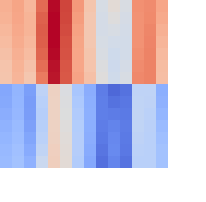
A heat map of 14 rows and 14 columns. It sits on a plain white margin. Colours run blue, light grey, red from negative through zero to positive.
Seam: horizontal, 50% of the way down, the top part higher. Average level on the scale: 50%. Ninth with the highest average: top left. Grain: streaks running down.
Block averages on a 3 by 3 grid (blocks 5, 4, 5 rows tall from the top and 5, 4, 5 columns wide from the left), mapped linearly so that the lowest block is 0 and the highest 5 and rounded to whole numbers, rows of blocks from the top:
5 4 4
3 2 2
1 0 0
